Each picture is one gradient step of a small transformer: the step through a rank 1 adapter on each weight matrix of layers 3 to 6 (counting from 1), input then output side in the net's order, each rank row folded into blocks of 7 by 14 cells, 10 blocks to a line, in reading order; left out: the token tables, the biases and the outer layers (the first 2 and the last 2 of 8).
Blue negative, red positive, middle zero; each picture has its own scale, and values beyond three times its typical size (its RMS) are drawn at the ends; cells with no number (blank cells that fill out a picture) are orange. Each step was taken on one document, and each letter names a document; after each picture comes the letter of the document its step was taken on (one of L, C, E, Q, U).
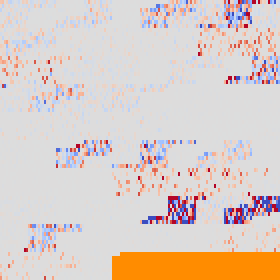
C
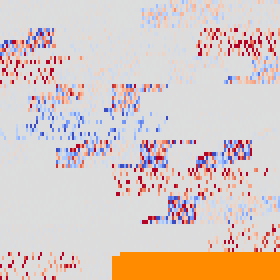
C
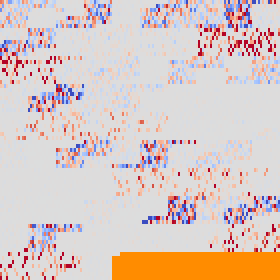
C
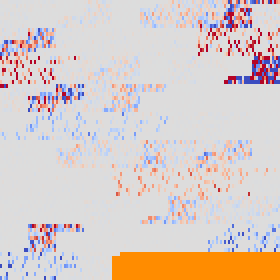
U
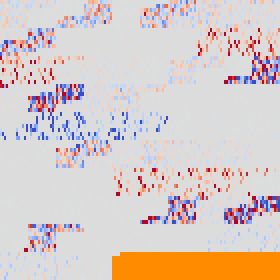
U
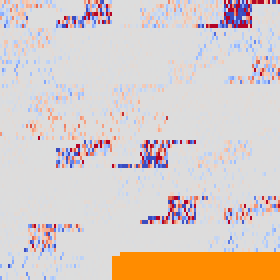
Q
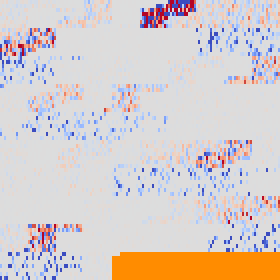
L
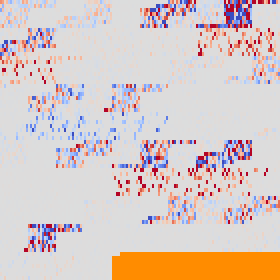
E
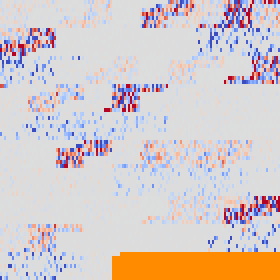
L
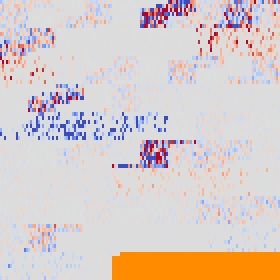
L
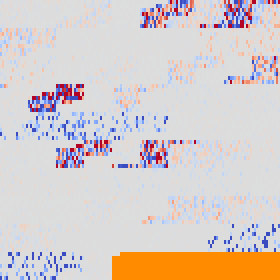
L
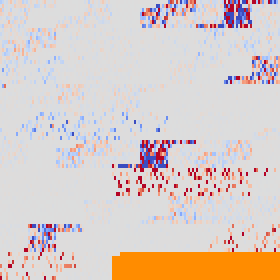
E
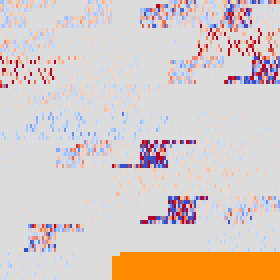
U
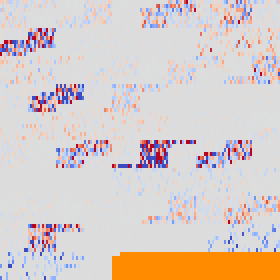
Q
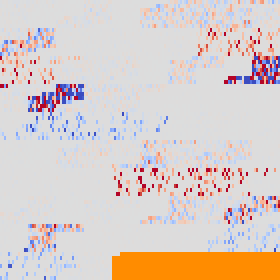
U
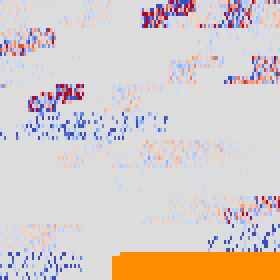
L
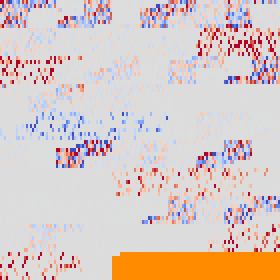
C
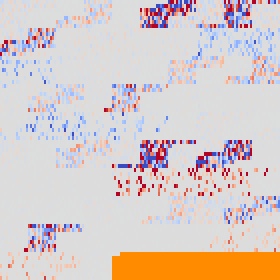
E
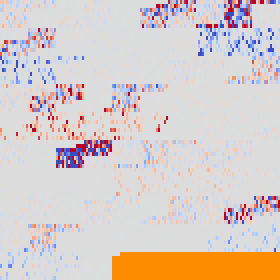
Q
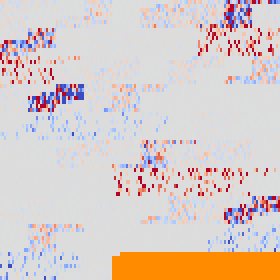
U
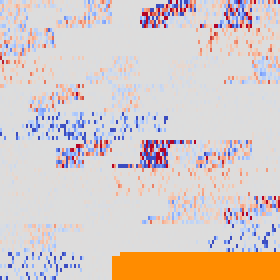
L
